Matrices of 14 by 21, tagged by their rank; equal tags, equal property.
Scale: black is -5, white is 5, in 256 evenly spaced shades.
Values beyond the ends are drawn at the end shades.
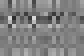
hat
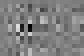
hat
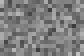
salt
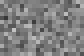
salt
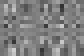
hat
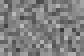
salt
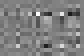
hat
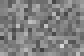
salt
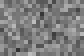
salt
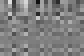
hat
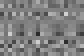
hat
